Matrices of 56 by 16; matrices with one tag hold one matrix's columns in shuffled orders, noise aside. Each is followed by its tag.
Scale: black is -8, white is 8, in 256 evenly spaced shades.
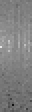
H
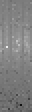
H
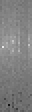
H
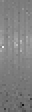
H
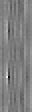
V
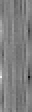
V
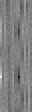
V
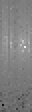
H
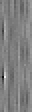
V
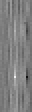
V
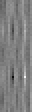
V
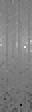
H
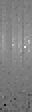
H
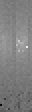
H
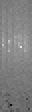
H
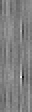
V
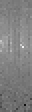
H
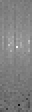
H
